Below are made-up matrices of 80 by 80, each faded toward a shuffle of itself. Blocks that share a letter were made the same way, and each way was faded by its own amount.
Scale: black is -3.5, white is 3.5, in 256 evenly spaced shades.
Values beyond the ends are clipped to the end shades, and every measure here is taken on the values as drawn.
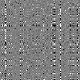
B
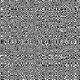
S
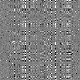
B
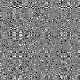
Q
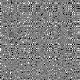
Q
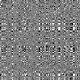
S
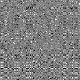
Q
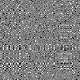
Q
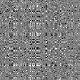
Q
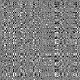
S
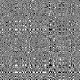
S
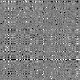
S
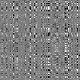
B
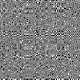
Q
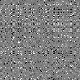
Q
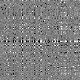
S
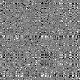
Q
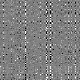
B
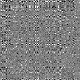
S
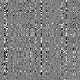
B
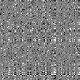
Q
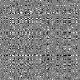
S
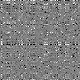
Q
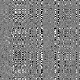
B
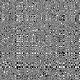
Q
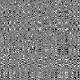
Q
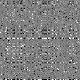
Q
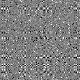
Q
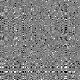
Q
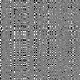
B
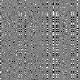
B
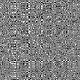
Q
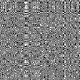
Q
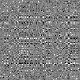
Q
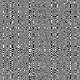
B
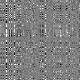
B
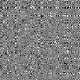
Q
